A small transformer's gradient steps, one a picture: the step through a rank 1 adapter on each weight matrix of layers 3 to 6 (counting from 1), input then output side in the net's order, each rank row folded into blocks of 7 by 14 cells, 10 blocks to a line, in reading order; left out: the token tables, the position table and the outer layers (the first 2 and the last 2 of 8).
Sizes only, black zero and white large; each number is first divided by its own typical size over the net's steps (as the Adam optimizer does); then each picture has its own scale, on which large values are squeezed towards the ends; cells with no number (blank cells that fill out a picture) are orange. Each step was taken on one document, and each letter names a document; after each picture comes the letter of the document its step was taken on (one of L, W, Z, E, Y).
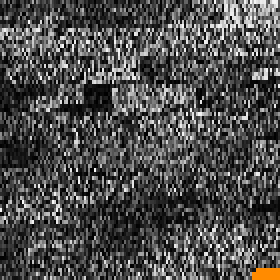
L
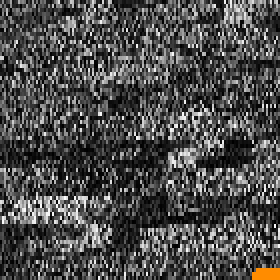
L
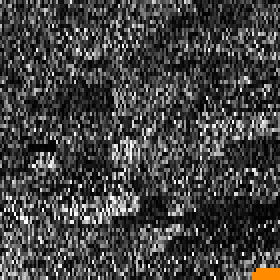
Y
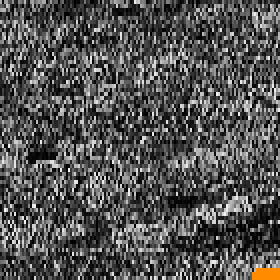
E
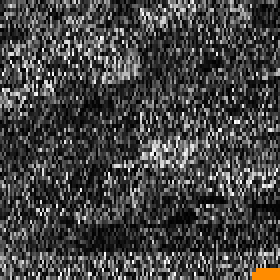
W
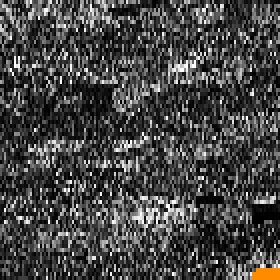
Y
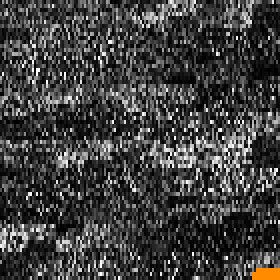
W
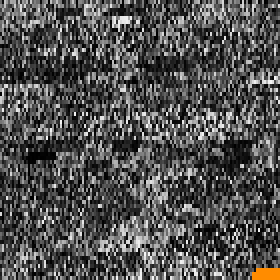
E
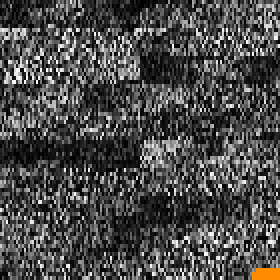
L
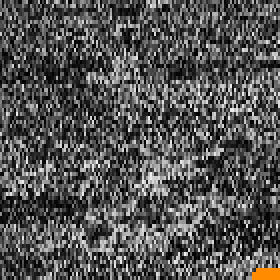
E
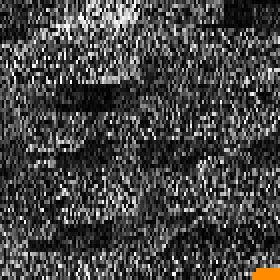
Y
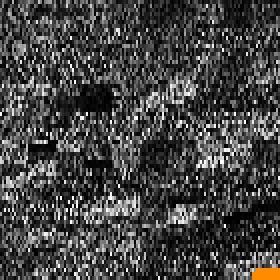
Y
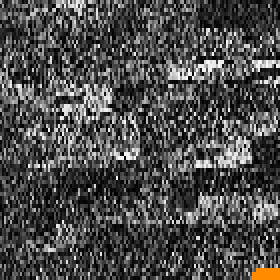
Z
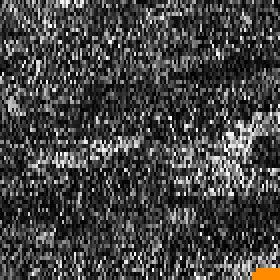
W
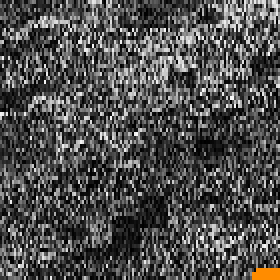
L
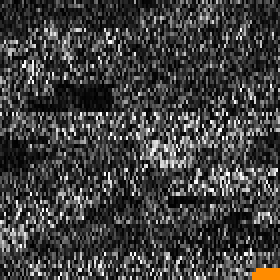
W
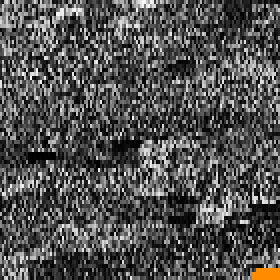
E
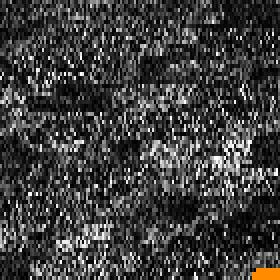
W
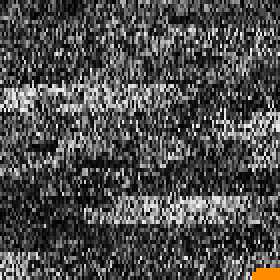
Z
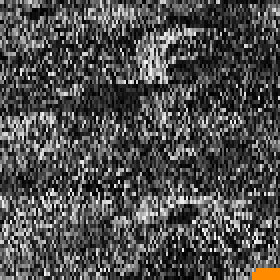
Z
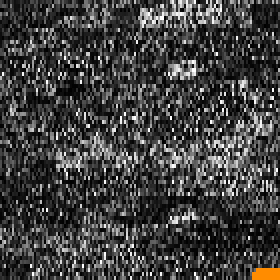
W
